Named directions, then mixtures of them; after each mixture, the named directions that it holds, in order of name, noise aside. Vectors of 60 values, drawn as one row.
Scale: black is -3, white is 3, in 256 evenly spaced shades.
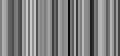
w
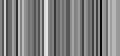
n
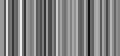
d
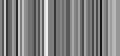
n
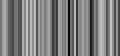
w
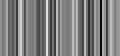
d, n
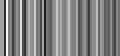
d, n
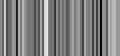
n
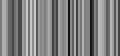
w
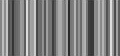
d, w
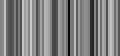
n, w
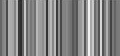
d, n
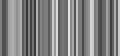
w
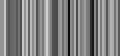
n, w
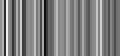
d, n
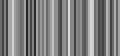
d, w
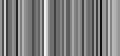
n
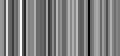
d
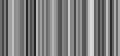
d, w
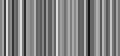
d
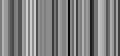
w
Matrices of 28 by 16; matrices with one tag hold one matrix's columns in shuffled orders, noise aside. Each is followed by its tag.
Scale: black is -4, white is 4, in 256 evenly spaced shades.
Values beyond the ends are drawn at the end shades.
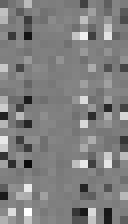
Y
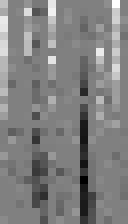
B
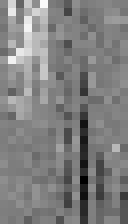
B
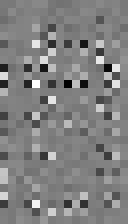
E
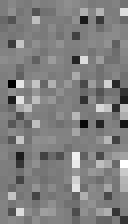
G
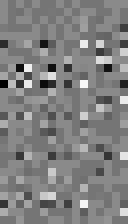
E
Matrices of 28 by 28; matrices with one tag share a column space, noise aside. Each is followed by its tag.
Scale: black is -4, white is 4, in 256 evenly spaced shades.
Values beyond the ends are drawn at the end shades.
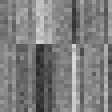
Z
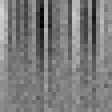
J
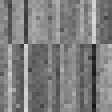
Z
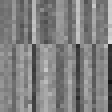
Z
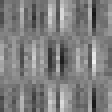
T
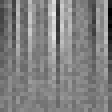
J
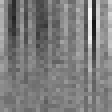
J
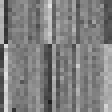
Z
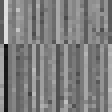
Z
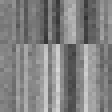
Z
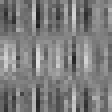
T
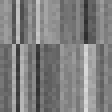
Z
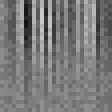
J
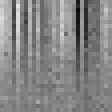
J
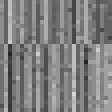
Z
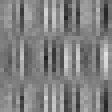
T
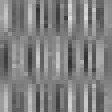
T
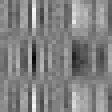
T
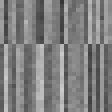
Z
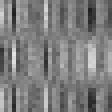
T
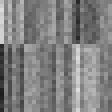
Z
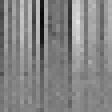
J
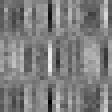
T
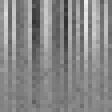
J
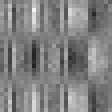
T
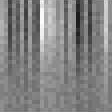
J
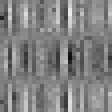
T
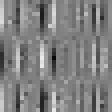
T
